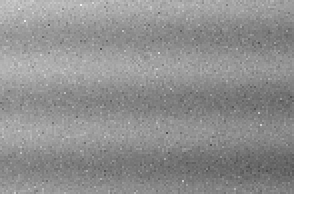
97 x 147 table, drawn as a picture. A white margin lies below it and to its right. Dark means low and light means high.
Histogram: bell-shaped. Slope: up to the top left. Stripes: horizontal, repeating 3 times. Odd rows or columns: none.
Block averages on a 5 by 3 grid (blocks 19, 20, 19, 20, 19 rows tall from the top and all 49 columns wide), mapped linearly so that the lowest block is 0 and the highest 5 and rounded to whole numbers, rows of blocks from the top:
5 4 3 / 5 4 3 / 3 2 1 / 4 3 2 / 2 1 0
